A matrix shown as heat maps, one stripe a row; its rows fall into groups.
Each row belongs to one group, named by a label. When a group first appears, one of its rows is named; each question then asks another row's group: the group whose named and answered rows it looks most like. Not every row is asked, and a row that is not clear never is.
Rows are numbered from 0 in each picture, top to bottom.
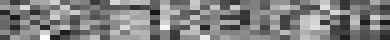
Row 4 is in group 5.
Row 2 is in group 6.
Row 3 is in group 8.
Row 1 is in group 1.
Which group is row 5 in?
8
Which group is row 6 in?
5
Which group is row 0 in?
8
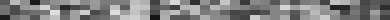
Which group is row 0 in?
6
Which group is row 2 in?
8
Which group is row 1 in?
5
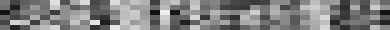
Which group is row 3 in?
8
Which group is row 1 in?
8
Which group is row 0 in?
8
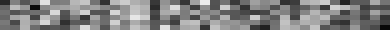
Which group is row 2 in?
8
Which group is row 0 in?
8
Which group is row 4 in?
5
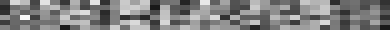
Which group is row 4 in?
8
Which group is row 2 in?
8
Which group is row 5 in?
5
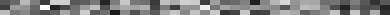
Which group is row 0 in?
1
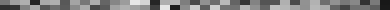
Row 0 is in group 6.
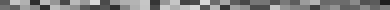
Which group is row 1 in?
1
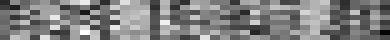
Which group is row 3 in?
8
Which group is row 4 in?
6
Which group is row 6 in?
5
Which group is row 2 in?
6
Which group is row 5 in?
8
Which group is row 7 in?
6
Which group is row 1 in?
5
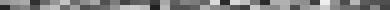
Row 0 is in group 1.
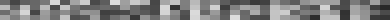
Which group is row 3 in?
1
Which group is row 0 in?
8
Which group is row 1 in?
1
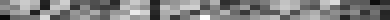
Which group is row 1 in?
1
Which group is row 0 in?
1
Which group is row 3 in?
5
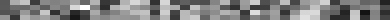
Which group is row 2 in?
5
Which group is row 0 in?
6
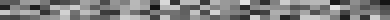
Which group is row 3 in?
8
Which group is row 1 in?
6
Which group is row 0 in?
5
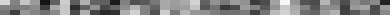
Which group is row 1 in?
1
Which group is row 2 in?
1
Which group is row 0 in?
1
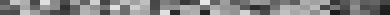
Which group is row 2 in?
5
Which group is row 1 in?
5
